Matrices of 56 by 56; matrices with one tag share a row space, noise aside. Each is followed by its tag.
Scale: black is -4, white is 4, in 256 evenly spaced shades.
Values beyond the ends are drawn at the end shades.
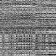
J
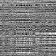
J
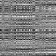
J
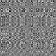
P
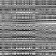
J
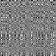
P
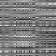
J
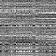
J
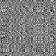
P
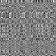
P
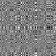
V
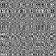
P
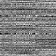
J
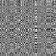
V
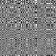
V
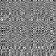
P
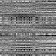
J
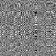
V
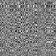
V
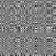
V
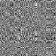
V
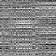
J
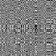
V
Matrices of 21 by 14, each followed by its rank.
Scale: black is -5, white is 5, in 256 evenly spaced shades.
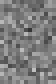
full rank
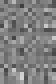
three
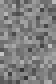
full rank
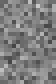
full rank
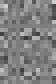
three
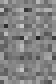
three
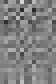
three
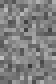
full rank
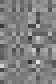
three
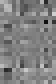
three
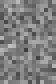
full rank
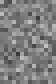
full rank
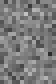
full rank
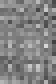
three
